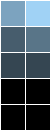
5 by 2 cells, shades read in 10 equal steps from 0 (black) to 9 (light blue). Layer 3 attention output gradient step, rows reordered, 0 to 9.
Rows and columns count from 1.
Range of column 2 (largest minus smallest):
9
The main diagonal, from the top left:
7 5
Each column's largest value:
7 9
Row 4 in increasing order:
0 0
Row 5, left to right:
0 0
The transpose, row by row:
7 4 3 0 0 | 9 5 3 0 0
